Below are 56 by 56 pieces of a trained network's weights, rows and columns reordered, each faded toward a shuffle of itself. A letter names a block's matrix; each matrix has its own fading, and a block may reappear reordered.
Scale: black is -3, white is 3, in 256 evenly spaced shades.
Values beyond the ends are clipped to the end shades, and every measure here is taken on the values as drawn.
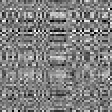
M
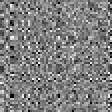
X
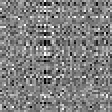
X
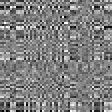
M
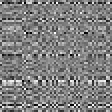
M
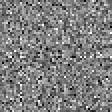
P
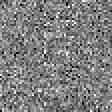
P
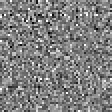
P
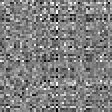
X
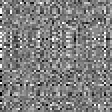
X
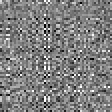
X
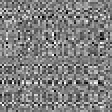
M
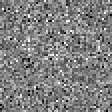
P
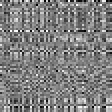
M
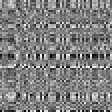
M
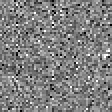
P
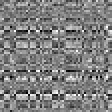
M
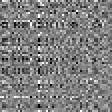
X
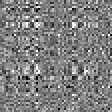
X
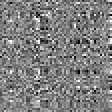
X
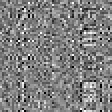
X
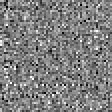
P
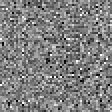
P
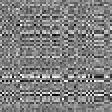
M
